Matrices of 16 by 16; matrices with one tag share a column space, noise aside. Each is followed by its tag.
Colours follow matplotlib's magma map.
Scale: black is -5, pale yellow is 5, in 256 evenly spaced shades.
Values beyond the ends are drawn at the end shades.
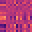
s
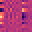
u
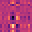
s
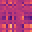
s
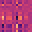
s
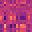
s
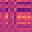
u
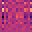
u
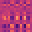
s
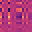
u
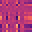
s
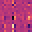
s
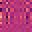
u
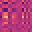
u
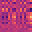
u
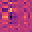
u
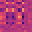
u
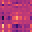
s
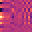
u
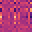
u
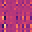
s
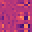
s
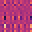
s
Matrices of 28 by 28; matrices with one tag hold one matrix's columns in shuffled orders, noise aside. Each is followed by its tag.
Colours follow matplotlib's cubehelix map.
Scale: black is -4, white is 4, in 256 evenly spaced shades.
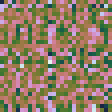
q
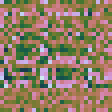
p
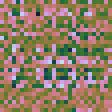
p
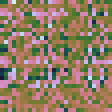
p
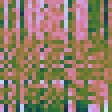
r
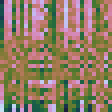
r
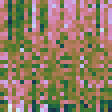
r
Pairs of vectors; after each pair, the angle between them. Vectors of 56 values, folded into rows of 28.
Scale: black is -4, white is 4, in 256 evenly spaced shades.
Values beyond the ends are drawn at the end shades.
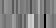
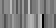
partly aligned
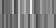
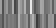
nearly parallel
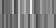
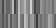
nearly parallel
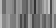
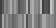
partly opposed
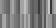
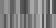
nearly opposite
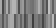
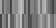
orthogonal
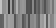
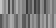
nearly parallel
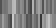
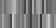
nearly parallel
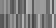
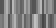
orthogonal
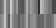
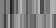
nearly opposite
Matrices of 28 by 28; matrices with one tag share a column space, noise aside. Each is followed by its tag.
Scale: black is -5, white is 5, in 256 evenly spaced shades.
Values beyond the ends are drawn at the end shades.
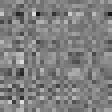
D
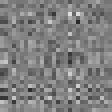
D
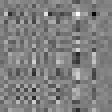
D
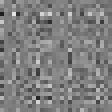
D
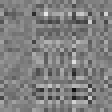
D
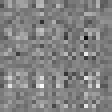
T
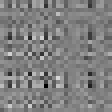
T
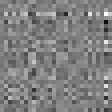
D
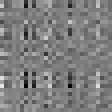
T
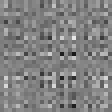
T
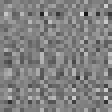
D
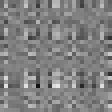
T
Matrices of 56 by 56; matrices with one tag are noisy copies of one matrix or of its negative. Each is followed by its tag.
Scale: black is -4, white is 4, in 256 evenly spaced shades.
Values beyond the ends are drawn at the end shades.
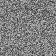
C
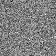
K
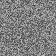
C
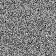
C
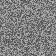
C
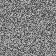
C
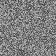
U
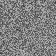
U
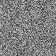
U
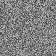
U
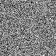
K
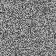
K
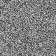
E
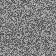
C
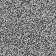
C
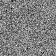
E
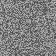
K
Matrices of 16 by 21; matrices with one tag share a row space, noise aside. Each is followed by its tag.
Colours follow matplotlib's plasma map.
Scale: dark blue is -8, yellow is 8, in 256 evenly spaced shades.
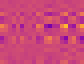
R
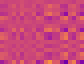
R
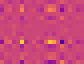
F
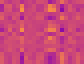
F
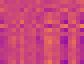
R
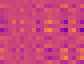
R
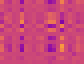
F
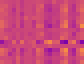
R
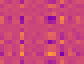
F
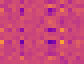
F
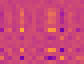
F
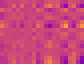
R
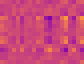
R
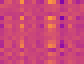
F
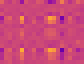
F
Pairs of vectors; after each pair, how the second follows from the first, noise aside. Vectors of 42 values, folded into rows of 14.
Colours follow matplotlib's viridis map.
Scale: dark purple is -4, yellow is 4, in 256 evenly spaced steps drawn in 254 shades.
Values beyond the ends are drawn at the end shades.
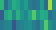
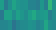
shrunk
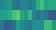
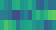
negated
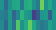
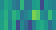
negated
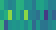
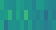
shrunk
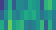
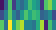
scaled up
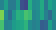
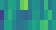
negated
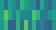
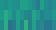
shrunk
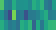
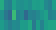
shrunk
